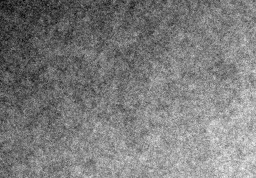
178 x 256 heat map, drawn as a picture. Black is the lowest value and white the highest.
The halves do not mirror each other. The ninth with the lowest average is the top left. No single row or column stands out from its neighbours. The values follow a bell shape. The field climbs toward the bottom right. No regular stripes run through it. The ninth with the highest average is the bottom right.
